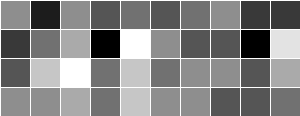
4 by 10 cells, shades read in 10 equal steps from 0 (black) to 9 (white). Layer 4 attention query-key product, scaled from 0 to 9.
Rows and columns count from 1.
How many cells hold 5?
10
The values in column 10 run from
2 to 8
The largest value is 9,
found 2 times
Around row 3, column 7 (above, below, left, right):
3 5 4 5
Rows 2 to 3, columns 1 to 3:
2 4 6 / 3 7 9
